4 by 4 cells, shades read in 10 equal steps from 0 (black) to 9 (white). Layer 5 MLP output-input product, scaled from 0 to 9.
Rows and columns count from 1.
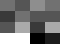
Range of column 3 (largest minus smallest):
5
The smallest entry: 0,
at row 4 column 3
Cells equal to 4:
3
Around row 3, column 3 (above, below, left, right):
3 0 6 6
